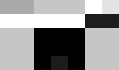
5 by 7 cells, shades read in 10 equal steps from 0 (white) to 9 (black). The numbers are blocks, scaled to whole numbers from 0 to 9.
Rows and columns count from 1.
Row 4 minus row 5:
0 0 0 1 0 0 0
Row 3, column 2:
2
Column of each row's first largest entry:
1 6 3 3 3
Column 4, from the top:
2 0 9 9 8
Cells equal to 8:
3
